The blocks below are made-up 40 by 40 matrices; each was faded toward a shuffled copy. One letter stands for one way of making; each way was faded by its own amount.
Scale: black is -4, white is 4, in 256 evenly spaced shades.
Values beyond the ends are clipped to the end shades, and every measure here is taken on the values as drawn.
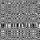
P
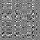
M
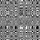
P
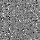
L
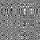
M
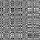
P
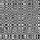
P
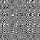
M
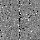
L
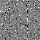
L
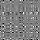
M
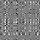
M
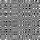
M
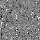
L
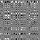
M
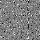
L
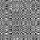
P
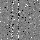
L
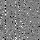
L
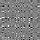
M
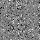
L
